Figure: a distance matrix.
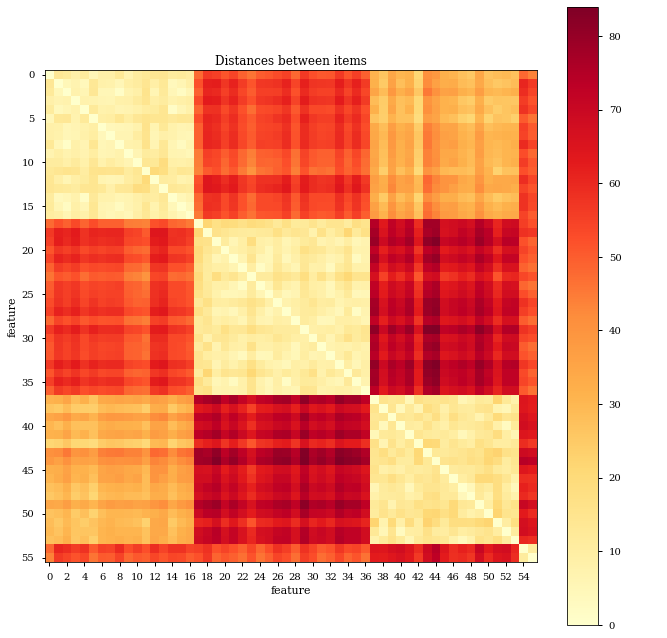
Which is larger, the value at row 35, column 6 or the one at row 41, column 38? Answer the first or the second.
the first
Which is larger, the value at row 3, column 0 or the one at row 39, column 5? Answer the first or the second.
the second
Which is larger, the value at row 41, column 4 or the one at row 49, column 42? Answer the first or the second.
the first
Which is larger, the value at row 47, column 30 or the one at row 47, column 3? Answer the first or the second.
the first
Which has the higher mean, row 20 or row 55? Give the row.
55
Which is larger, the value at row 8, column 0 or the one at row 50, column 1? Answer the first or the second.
the second
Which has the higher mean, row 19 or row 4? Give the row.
19
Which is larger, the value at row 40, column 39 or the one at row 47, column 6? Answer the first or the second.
the second
